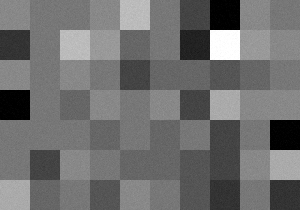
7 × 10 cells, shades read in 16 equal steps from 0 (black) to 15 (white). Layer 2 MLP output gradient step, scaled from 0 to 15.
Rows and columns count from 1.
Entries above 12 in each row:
0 1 0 0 0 0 0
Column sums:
43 45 54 50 49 47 33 41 53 43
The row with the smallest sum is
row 5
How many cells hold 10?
3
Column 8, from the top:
0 15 5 10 4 4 3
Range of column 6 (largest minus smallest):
2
